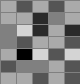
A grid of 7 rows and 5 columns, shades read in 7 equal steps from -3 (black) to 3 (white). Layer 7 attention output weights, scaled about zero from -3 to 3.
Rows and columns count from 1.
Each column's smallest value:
-1 -3 -2 -1 -2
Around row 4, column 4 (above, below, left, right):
1 -1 1 -1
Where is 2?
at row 3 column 2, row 5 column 3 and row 5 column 5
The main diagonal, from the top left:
1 1 -2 1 2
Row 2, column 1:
1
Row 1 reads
1 -1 1 -1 1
